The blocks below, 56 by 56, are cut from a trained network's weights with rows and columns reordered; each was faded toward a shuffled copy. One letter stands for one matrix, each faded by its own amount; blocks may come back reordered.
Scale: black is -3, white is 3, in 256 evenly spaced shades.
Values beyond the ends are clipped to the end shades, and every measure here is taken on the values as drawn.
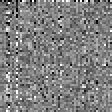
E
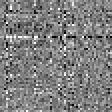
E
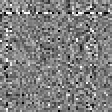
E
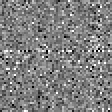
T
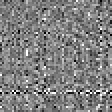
E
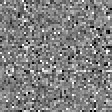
T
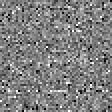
T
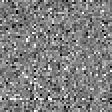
T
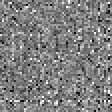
T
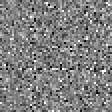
T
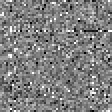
T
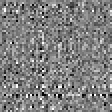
E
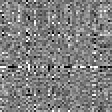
E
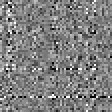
E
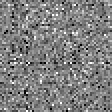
T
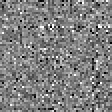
T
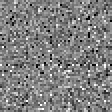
T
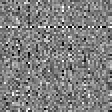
E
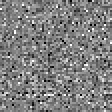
T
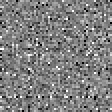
T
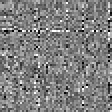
E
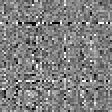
E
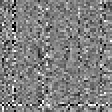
E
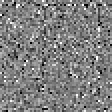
T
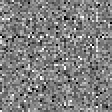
T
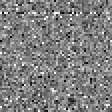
T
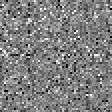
T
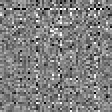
E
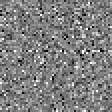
T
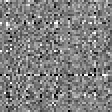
E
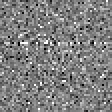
T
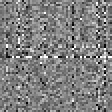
E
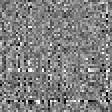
E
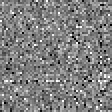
T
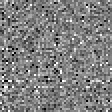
T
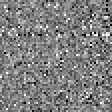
T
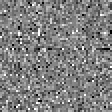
T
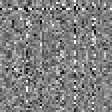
E
